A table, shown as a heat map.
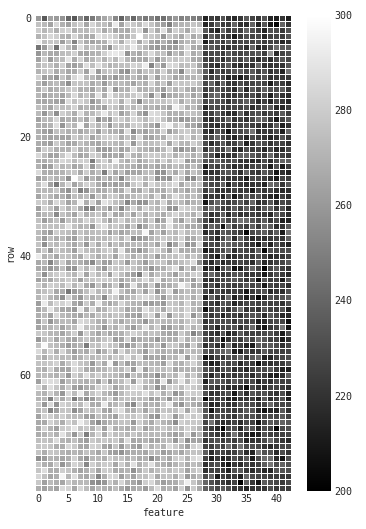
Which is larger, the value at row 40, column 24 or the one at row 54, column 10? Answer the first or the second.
the first
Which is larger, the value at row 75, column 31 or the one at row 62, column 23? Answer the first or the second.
the second
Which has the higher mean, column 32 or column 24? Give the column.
24
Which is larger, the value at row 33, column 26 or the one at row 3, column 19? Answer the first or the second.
the second
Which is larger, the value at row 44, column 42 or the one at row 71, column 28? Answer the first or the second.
the first
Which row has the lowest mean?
0
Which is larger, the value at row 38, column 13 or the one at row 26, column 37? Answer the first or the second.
the first
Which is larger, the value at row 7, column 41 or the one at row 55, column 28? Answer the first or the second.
the first
